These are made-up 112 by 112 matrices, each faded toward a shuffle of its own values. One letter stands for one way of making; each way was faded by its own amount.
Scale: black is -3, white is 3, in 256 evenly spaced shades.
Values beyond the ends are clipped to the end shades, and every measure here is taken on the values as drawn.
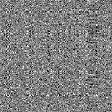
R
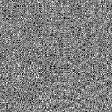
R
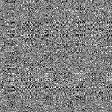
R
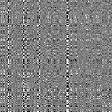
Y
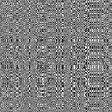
Y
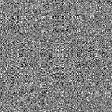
R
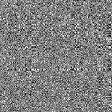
R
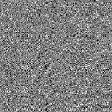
R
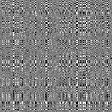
Y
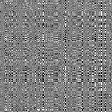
Y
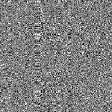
R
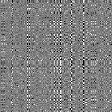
Y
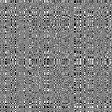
Y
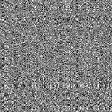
R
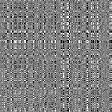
Y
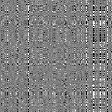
Y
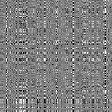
Y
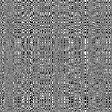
Y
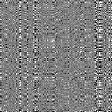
Y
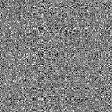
R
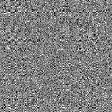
R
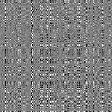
Y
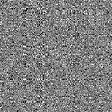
R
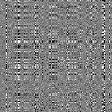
Y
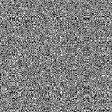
R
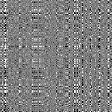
Y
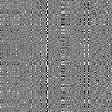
Y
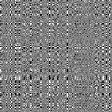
Y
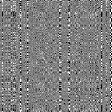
Y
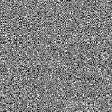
R
